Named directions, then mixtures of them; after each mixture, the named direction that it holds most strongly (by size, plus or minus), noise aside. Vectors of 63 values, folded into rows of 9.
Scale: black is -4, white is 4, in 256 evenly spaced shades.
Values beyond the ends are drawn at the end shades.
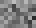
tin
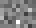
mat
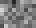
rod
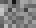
rod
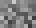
tin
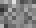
rod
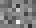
mat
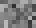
tin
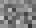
mat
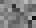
tin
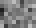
rod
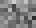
tin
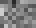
rod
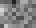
rod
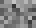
tin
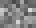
mat
